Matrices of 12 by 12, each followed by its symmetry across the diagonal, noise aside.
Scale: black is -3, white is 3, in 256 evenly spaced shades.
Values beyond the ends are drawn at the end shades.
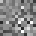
symmetric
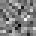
antisymmetric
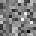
neither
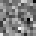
antisymmetric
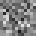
neither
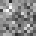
symmetric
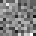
neither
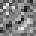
symmetric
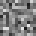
antisymmetric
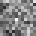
neither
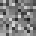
antisymmetric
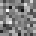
antisymmetric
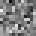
antisymmetric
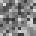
symmetric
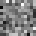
antisymmetric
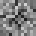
symmetric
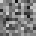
neither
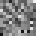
antisymmetric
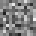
antisymmetric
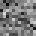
neither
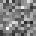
neither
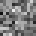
neither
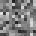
antisymmetric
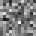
neither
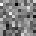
neither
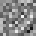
symmetric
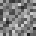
symmetric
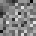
symmetric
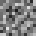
symmetric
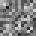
symmetric
